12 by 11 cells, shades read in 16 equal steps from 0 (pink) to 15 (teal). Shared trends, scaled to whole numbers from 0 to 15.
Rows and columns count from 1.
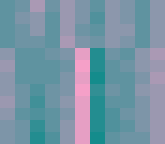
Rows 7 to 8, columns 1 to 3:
7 10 10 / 7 9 11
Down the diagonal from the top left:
10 8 7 10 8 0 15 9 10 8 6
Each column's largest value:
10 10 14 11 9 9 15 11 10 10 7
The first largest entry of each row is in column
1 7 1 1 7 7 7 7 7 7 7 7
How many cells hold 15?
2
